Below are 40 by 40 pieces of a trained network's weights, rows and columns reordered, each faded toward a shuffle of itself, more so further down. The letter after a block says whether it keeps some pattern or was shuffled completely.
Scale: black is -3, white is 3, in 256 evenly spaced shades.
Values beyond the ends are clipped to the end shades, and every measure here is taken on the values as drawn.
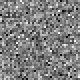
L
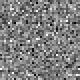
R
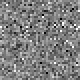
R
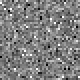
L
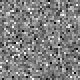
L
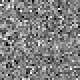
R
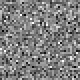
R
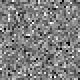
L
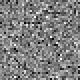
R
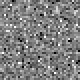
L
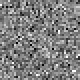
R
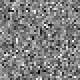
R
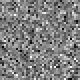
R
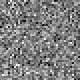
R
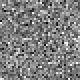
L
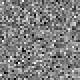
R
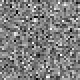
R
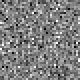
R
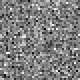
L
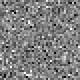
R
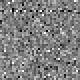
R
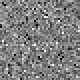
L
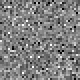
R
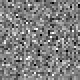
L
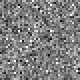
L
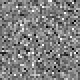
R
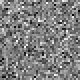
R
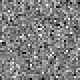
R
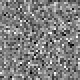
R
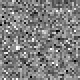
L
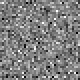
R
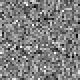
L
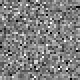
L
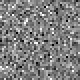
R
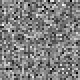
L
